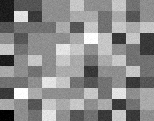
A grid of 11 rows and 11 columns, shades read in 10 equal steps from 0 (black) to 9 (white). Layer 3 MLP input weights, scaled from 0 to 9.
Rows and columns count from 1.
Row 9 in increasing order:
2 4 5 5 5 5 6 6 7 8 9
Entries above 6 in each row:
2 1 3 3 4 3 1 2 3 2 2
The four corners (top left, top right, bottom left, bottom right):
1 5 0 5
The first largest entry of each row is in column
6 2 7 7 5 3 10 4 2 4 4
